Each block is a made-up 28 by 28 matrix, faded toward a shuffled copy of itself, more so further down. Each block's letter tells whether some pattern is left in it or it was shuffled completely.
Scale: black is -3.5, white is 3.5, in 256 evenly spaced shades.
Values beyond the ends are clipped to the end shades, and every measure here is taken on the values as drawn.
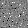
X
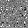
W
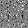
W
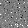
X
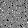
X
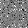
W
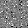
W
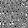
W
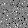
X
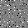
W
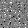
W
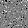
W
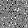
W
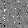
W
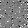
W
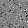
X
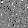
X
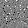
X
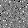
X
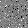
X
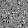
W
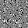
W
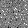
X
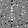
W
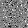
W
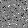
X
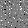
W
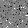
X
